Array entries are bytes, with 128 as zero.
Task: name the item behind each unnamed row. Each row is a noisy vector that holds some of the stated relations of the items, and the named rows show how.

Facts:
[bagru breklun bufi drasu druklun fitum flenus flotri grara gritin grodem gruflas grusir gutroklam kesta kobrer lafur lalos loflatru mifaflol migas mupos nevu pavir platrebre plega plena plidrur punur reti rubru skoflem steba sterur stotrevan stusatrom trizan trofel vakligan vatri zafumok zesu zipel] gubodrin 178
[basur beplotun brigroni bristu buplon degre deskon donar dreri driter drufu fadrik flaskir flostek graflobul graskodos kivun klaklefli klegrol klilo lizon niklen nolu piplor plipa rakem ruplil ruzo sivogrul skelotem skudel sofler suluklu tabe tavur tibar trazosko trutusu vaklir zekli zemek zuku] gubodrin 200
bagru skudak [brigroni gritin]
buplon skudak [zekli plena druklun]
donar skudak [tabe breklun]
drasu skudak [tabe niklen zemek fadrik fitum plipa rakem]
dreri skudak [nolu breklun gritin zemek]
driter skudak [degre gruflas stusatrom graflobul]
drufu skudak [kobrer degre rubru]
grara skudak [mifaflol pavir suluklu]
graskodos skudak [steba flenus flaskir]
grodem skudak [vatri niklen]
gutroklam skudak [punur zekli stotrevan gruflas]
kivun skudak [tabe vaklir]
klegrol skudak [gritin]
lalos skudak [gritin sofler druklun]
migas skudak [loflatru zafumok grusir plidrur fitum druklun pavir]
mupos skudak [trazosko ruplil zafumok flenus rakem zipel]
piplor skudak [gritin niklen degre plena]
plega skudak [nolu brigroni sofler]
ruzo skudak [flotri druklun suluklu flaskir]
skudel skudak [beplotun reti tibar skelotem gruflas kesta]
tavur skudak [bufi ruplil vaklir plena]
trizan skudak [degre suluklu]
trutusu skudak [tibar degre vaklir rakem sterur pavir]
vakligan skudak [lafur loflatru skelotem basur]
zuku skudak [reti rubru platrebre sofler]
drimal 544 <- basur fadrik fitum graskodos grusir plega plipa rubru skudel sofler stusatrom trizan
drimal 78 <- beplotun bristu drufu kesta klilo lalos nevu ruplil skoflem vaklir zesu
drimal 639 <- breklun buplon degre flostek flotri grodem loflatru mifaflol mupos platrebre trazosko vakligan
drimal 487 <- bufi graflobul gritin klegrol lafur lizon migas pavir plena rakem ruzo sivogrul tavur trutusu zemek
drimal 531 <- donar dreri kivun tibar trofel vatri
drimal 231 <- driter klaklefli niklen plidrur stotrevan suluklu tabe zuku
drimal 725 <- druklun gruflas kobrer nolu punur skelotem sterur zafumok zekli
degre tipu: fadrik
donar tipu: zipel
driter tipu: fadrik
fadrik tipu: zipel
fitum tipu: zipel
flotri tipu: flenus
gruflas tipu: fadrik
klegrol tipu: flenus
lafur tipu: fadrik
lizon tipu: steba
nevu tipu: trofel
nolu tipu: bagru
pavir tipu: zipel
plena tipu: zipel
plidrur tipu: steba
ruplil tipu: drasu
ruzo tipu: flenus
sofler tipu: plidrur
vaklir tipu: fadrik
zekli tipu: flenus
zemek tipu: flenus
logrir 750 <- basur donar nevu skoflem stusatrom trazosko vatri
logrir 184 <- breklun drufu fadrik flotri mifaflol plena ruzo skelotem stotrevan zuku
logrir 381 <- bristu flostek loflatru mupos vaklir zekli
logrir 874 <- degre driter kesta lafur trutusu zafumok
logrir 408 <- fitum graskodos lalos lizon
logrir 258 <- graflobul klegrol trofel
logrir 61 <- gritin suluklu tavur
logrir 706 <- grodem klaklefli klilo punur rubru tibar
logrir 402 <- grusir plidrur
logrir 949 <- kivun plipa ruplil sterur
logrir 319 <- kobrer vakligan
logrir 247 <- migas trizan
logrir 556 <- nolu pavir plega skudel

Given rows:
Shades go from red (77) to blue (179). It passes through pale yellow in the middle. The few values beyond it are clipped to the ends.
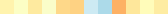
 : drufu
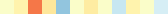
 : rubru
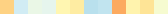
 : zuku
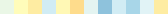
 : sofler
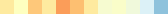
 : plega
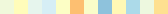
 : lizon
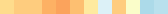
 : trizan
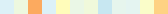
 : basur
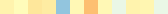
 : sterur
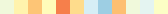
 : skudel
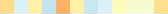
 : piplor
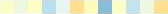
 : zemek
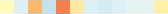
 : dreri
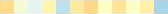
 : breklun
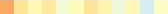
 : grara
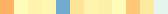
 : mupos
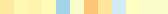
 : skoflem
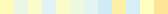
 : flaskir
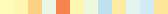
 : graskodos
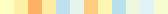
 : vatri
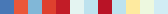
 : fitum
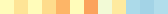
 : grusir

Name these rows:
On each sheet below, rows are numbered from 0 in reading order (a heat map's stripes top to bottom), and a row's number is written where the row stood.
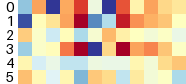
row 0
driter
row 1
fadrik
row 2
platrebre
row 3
zipel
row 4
trazosko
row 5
flotri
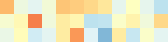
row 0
lalos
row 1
kivun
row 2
nolu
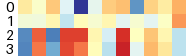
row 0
kobrer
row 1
graflobul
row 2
pavir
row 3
plena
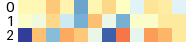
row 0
punur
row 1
zekli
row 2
vaklir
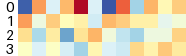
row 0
donar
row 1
drasu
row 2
klegrol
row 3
flostek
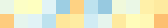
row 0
ruplil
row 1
buplon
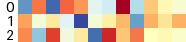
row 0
gruflas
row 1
vakligan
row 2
flenus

